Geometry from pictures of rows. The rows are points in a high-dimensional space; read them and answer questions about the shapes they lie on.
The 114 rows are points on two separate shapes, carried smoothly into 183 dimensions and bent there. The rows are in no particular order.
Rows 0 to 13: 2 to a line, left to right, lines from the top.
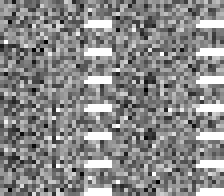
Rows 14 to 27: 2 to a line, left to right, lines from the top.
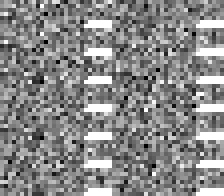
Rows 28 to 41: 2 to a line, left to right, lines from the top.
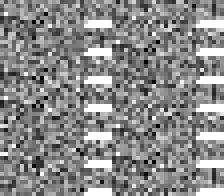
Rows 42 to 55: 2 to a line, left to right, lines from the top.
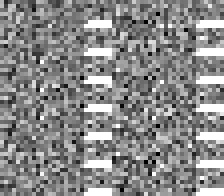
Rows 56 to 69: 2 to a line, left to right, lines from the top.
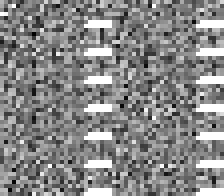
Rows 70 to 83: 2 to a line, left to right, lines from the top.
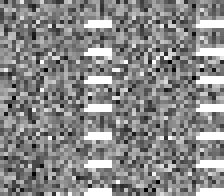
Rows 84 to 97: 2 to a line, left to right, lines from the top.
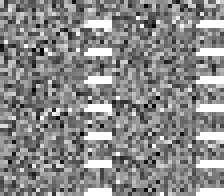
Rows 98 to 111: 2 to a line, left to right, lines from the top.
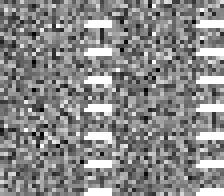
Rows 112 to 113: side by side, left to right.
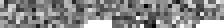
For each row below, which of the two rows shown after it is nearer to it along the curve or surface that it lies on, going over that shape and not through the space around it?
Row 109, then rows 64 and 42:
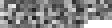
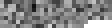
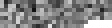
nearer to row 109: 42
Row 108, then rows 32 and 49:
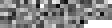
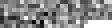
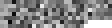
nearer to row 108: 49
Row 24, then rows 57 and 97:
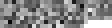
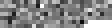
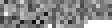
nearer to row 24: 57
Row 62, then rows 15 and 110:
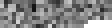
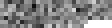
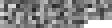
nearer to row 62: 15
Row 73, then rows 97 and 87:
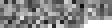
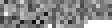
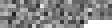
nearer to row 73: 87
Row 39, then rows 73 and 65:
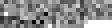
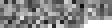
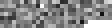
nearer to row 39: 65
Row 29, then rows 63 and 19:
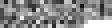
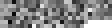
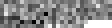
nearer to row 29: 63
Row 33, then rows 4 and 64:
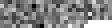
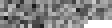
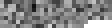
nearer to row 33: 4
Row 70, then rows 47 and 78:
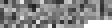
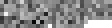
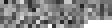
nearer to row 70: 78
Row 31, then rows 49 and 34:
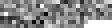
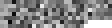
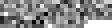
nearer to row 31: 34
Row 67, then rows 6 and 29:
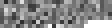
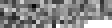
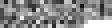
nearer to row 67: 6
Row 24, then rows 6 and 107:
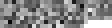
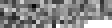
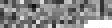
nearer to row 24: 107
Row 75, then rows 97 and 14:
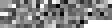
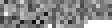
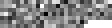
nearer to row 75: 14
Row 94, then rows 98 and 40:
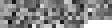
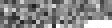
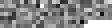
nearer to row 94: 40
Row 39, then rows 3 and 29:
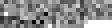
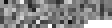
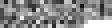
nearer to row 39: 3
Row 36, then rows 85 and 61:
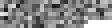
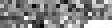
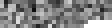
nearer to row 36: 61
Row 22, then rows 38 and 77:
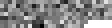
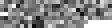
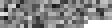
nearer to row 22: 38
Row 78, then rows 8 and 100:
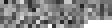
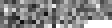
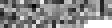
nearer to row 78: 100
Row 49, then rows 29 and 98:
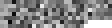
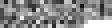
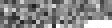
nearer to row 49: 29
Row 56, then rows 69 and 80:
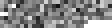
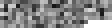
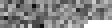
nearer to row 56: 69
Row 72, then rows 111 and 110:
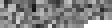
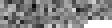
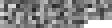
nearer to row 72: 111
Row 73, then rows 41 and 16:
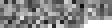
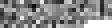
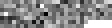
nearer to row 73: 41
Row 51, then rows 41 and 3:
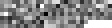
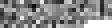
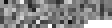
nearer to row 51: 3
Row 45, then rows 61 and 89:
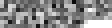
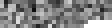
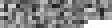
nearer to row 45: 61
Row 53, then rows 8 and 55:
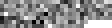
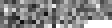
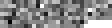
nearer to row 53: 8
